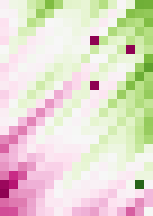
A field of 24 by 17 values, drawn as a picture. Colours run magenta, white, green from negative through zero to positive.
The bottom left is the ninth with the lowest average. Values rise toward the top right. Four lone cells stand out: one far higher and three far lower than their neighbours. Streaks slant up to the right.
